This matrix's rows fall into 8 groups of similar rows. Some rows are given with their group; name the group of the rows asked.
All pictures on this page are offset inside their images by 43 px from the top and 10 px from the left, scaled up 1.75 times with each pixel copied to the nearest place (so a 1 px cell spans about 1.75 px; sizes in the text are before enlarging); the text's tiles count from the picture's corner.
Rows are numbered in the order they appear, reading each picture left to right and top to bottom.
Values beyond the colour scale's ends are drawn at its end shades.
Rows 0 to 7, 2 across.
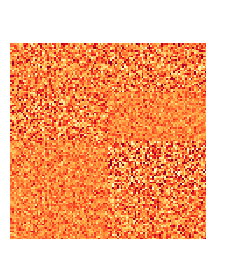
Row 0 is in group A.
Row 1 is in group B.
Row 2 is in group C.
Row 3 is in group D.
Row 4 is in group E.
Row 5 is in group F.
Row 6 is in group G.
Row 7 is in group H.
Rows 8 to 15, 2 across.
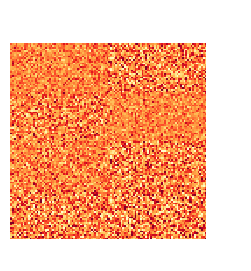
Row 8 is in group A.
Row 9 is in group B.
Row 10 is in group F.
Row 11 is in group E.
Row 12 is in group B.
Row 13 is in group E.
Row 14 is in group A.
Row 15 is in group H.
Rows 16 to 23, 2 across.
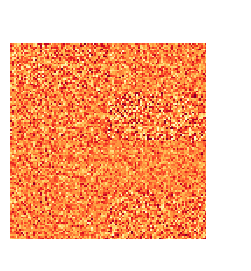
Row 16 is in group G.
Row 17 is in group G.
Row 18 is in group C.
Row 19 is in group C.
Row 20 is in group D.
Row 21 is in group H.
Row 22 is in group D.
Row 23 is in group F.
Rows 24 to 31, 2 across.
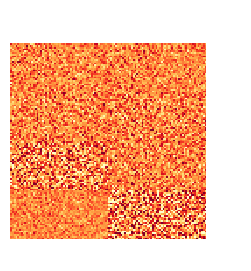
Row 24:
C
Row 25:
D
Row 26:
H
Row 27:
B
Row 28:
C
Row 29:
B
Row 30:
D
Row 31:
D
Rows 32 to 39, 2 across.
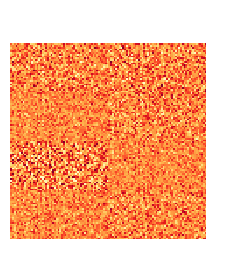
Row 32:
C
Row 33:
E
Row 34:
G
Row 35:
G
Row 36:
C
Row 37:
H
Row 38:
G
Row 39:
E
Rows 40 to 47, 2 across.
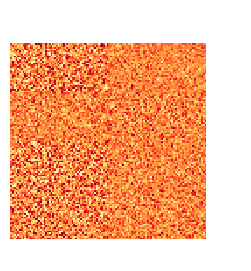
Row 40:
E
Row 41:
D
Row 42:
A
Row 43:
B
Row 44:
F
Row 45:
F
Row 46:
B
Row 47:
H
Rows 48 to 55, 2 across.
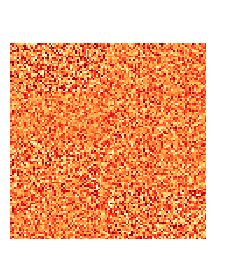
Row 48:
B
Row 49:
H
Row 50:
E
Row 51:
D
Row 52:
F
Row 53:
D
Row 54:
A
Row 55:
D
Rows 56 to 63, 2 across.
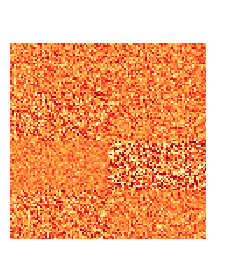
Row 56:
G
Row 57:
C
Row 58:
G
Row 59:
D
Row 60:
C
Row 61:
D
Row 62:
H
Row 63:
D
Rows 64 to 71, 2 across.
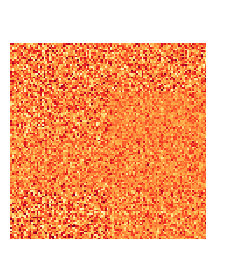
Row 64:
B
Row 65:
B
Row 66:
G
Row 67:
A
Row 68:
E
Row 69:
A
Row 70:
C
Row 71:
G
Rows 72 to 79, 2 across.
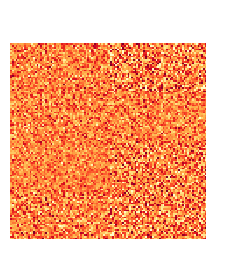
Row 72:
A
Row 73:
E
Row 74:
G
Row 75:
D
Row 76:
E
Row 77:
B
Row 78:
D
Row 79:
F
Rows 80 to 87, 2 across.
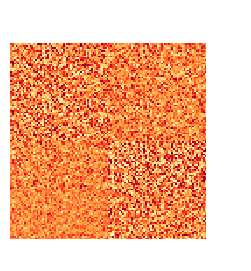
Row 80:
B
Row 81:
D
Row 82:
B
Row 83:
C
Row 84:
E
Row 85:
G
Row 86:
E
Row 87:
F
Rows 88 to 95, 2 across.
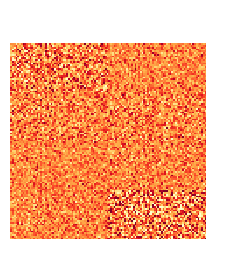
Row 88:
E
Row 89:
H
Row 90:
C
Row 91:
E
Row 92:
H
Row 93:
E
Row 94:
G
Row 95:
A
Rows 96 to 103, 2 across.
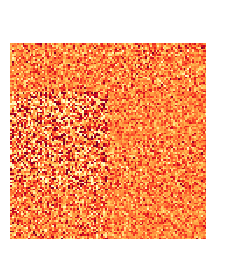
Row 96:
E
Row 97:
D
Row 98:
H
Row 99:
C
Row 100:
C
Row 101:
H
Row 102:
F
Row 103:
G
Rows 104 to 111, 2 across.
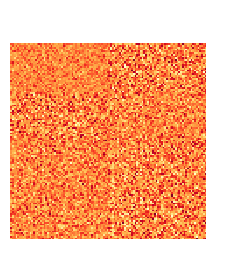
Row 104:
B
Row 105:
B
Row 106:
C
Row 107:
E
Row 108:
H
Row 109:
G
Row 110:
D
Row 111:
G
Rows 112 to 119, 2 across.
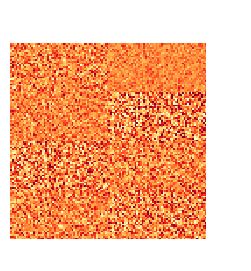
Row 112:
F
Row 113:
E
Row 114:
B
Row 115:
G
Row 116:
E
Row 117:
H
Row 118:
D
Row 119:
G
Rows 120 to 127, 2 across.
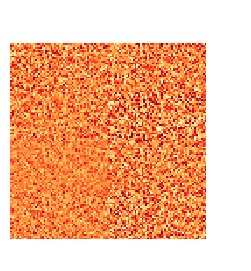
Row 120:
D
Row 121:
G
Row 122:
F
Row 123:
D
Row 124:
B
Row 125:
B
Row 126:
B
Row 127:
E
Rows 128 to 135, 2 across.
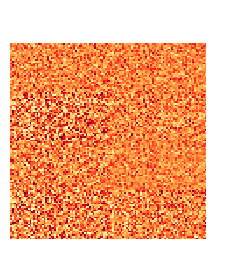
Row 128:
F
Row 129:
D
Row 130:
E
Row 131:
D
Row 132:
B
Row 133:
D
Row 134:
E
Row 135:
G
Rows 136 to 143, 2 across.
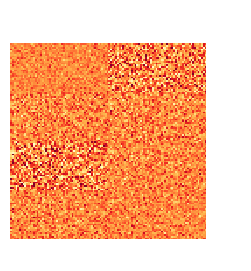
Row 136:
A
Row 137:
F
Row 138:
G
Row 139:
E
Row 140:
D
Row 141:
E
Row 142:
C
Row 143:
D
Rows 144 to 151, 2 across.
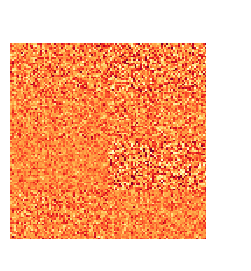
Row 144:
G
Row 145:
F
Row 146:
H
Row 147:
D
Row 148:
C
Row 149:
D
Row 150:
G
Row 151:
G
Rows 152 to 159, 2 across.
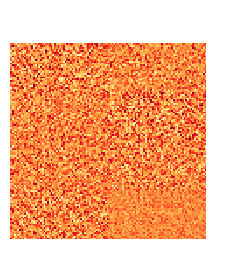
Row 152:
D
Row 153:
F
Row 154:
E
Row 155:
H
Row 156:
B
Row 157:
B
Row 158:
B
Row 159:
G
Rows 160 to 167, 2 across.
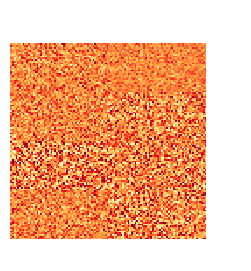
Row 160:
H
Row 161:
C
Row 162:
F
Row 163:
C
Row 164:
E
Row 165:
F
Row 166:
A
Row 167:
D
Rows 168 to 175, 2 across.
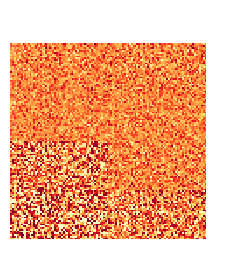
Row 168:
H
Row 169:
A
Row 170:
D
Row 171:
G
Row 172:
A
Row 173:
F
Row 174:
D
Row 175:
G
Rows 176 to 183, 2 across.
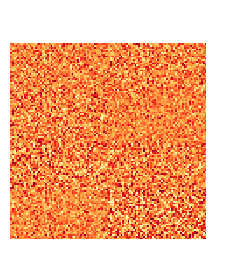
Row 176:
B
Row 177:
E
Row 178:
A
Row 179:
F
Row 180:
D
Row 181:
D
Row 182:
E
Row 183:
H
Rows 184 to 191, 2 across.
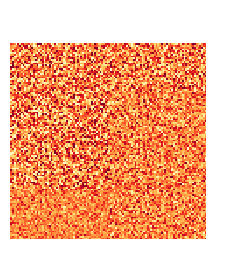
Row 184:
F
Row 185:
F
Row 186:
F
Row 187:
D
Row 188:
G
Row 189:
C
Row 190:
A
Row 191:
F
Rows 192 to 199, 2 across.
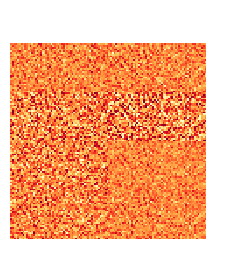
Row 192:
A
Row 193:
D
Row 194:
A
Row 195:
D
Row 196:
C
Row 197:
D
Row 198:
D
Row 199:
D
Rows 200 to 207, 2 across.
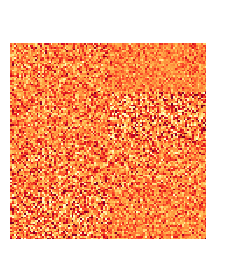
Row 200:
G
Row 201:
A
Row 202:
A
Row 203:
G
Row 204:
C
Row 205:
D
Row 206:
B
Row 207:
A
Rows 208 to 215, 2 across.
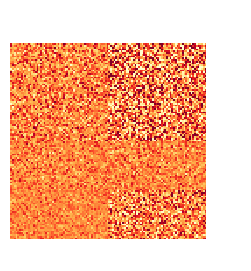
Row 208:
H
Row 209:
A
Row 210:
D
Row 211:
H
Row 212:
C
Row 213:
D
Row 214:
D
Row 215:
G
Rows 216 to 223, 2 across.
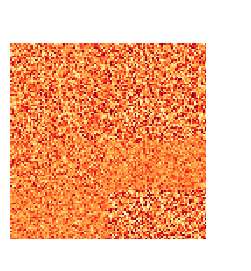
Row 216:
C
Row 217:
A
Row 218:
H
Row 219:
A
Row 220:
F
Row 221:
E
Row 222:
C
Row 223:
B
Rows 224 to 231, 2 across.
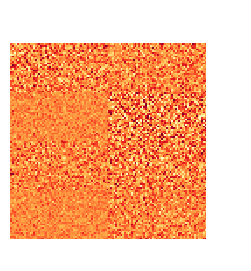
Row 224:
D
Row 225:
H
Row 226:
F
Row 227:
B
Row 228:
A
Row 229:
A
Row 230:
D
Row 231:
D
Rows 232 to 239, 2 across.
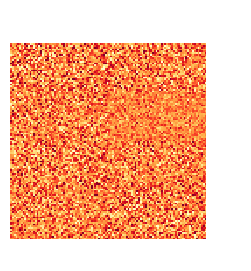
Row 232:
C
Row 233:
D
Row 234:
D
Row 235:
D
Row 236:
H
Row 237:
H
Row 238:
C
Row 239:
C
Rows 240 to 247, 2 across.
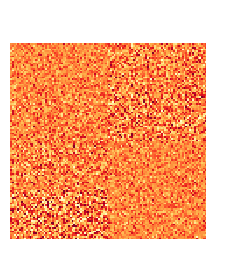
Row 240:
F
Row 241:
F
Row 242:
E
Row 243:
D
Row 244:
G
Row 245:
F
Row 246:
B
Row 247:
G
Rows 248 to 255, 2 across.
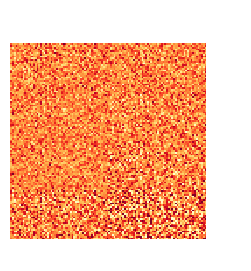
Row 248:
H
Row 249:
B
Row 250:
A
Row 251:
G
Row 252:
A
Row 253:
C
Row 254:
H
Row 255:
C
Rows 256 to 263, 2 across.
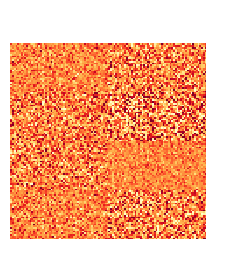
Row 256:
C
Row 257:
F
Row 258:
A
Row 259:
H
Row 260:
D
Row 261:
G
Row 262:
C
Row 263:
C
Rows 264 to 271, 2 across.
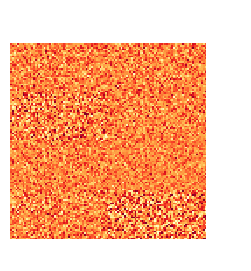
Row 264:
D
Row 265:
A
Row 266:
E
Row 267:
A
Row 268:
B
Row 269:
B
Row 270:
E
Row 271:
C
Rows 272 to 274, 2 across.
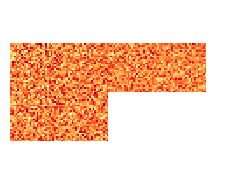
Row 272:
E
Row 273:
D
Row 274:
H
